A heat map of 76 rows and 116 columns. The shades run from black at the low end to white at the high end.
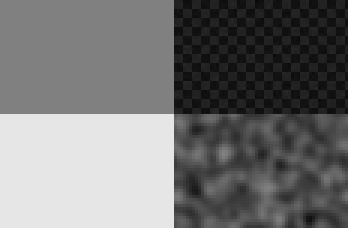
The table splits into 2 rows of 2 panels. Panel 1,1: middling, flat. Panel 1,2: very low, checkered, faint in contrast. Panel 2,1: very high, flat. Panel 2,2: low, blotchy.
